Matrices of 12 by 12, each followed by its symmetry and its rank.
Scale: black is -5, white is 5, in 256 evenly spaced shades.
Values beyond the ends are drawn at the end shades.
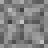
symmetric, rank two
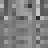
neither, rank two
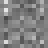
neither, rank two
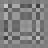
symmetric, rank one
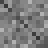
symmetric, full rank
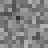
symmetric, full rank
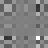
symmetric, rank one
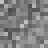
symmetric, full rank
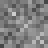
symmetric, full rank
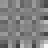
symmetric, rank one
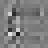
neither, rank two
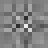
symmetric, rank two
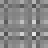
symmetric, rank one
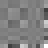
symmetric, rank one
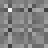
symmetric, rank two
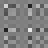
symmetric, rank one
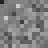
symmetric, full rank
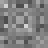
symmetric, rank two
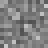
symmetric, full rank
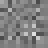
symmetric, rank two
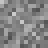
symmetric, full rank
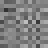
neither, rank two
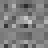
neither, rank two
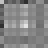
symmetric, rank one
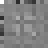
symmetric, rank two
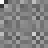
symmetric, rank two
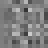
neither, rank two
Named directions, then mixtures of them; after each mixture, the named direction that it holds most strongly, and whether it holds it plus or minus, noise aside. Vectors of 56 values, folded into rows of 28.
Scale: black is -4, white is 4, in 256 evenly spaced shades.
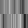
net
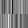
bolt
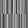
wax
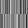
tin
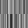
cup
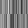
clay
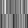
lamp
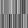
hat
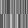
tin, plus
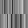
bolt, plus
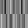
lamp, minus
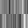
net, minus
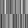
lamp, plus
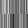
clay, plus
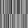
hat, minus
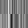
cup, plus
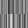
cup, minus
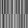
wax, plus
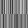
tin, minus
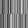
clay, minus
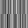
wax, minus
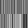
hat, minus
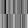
lamp, minus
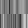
net, minus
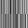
tin, minus
